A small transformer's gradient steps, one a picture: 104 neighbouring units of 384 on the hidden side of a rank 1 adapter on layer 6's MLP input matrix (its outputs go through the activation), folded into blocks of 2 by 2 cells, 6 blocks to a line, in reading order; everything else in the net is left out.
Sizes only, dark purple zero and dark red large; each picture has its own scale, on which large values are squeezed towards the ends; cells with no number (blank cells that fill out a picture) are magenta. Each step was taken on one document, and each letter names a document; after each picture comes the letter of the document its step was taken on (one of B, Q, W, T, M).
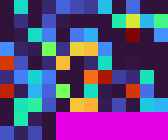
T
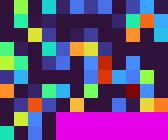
T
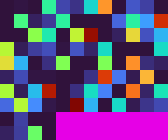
T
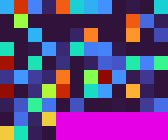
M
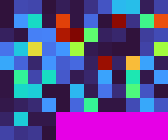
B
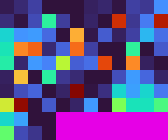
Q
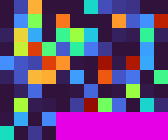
B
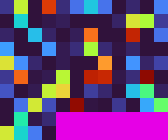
T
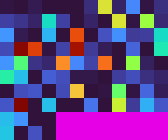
Q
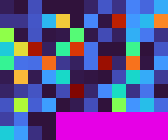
Q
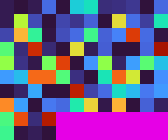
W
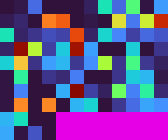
Q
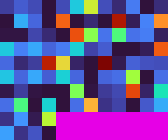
B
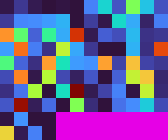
Q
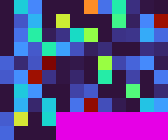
B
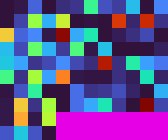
B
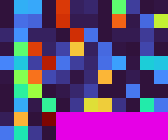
B
